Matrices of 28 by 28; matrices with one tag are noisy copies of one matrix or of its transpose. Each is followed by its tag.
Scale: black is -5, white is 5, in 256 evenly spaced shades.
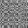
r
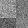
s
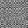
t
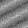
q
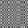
t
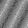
q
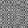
t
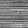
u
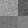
s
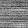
u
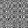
r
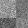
s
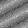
q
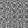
r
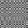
t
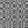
r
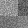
s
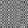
t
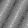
q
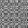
r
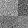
s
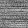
u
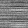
u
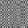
t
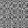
r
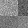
s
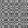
r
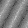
q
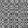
r
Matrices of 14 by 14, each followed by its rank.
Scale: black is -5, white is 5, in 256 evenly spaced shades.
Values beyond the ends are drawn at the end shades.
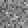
full rank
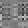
two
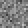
full rank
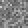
full rank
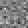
three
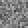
full rank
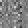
three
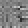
three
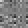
two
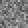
full rank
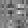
two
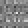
three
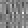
two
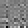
two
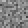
full rank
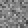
full rank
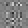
two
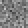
full rank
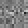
three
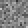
full rank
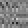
three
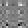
two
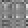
two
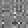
three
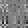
two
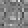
three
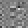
three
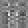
two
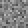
full rank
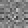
three
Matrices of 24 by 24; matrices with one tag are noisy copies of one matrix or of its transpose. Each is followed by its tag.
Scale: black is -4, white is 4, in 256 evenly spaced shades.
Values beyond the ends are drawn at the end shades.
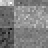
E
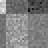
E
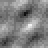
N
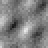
N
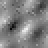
N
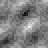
N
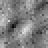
N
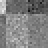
E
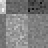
E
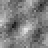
N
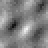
N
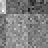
E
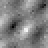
N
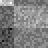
E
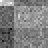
E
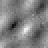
N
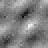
N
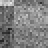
E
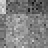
E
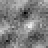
N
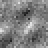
N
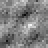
N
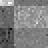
E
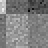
E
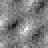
N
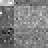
E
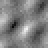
N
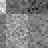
E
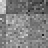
E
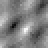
N
